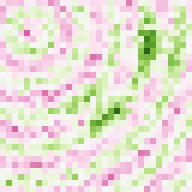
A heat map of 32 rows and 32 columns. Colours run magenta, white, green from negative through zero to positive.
The halves do not mirror each other. Two bumps rise from the field. Overall the values sit about 50% of the way up the scale. Concentric rings centre on the top left.
